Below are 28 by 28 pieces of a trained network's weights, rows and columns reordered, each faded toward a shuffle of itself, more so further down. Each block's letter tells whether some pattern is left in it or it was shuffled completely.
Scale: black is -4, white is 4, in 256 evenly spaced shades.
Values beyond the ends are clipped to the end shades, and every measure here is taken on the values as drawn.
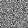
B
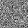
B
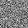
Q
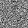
B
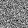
Q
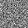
B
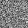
Q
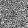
B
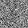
Q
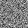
Q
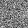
Q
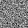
Q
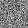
B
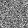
Q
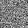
Q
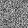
B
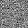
B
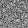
Q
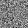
Q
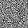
B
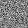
B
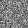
Q
